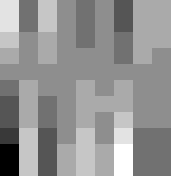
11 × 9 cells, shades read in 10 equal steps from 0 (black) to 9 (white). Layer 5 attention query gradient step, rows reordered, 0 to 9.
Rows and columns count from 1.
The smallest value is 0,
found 2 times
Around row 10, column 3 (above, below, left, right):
3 3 7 6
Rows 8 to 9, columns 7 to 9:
7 5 5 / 8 4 4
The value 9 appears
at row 10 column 7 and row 11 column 7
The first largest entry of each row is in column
1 1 1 1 1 2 2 7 7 7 7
